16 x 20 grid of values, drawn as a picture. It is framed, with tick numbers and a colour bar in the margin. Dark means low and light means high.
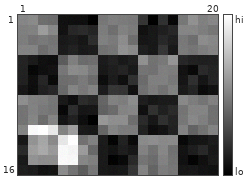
Grain: checkered. Roughest part: bottom left. Ninth with the highest average: bottom left. Odd patch: higher, in the bottom left.
